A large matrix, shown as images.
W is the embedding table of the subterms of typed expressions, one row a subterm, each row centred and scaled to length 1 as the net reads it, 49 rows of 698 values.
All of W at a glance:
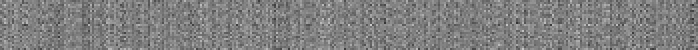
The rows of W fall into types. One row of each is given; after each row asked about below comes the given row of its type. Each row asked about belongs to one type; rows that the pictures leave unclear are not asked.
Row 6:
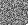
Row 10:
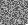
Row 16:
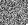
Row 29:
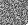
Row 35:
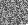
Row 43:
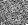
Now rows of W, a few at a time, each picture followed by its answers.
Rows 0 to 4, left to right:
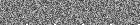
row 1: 43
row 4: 6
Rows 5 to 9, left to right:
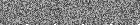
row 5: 6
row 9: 29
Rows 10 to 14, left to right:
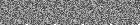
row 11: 10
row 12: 10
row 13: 43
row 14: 29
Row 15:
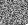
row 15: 10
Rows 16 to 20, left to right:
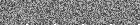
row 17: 29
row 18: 6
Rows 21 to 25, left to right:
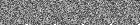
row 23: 43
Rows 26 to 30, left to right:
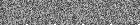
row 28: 16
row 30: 29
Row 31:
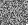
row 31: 43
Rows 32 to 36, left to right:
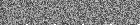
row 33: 35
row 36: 10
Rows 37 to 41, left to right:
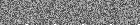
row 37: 10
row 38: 29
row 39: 6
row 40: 6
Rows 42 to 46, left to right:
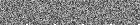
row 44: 35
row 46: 6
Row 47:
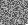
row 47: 10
